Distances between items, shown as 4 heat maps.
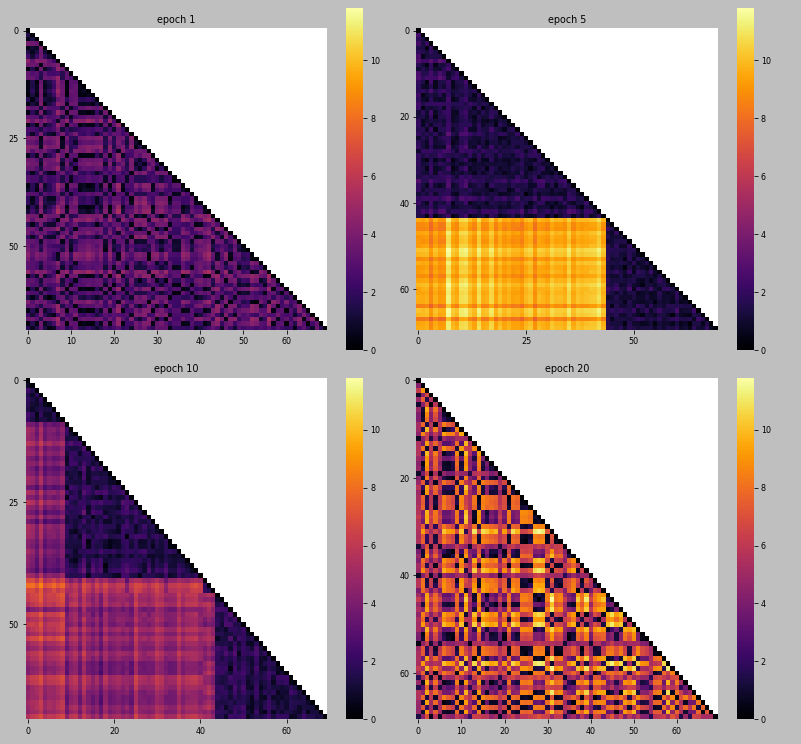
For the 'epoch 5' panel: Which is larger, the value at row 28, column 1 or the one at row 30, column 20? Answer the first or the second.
the first
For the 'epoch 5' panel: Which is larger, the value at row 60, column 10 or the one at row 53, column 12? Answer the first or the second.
the first
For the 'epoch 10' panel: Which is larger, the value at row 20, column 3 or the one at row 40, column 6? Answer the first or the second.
the first
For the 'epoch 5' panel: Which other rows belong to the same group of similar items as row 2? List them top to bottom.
0, 1, 3, 4, 5, 6, 7, 8, 9, 10, 11, 12, 13, 14, 15, 16, 17, 18, 19, 20, 21, 22, 23, 24, 25, 26, 27, 28, 29, 30, 31, 32, 33, 34, 35, 36, 37, 38, 39, 40, 41, 42, 43
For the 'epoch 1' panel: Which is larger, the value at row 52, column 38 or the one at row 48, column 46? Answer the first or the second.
the second
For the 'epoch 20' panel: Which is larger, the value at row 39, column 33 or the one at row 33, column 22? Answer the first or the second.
the second
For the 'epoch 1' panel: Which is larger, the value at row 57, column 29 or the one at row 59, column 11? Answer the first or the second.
the second
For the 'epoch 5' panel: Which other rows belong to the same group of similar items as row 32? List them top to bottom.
0, 1, 2, 3, 4, 5, 6, 7, 8, 9, 10, 11, 12, 13, 14, 15, 16, 17, 18, 19, 20, 21, 22, 23, 24, 25, 26, 27, 28, 29, 30, 31, 33, 34, 35, 36, 37, 38, 39, 40, 41, 42, 43
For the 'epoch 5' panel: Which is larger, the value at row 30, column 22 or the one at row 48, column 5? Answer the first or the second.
the second
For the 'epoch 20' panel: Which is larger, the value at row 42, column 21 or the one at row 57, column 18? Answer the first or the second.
the second
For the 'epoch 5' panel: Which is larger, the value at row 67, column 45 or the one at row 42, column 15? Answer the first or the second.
the second
